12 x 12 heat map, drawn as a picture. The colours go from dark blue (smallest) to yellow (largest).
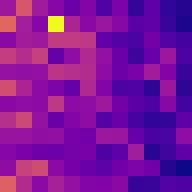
Ninth with the highest average: top left. Roughest part: top left. Odd rows or columns: none. Grain: fine. Slope: up to the left.
